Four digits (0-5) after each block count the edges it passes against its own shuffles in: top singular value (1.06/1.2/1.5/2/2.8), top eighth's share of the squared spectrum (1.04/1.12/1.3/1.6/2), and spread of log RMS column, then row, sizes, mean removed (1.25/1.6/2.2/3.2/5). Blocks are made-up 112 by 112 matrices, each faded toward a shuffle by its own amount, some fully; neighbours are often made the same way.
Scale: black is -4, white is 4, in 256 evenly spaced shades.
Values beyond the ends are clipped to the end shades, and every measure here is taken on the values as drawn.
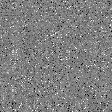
3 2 1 1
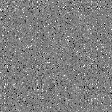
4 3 1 1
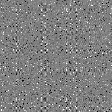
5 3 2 1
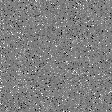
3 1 0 0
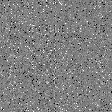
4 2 1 0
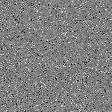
2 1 0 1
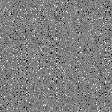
4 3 2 1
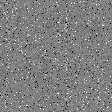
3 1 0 0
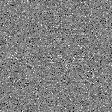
3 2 0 0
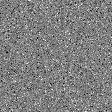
1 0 0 0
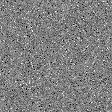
1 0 0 0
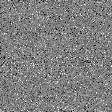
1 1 0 2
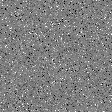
0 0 0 0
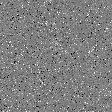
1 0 0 0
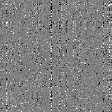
4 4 3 2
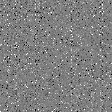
3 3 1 1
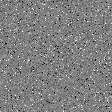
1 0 0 0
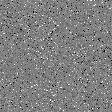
0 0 0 0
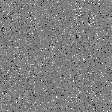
3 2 1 0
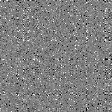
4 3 2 2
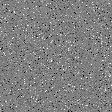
1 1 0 0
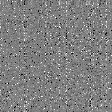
4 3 2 1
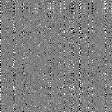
4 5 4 3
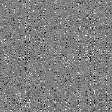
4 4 3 2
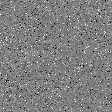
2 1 0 0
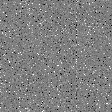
2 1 1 0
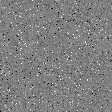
0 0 0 0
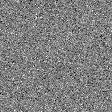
0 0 0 0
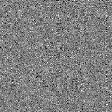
4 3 2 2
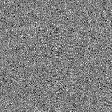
3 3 1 1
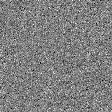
3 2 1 0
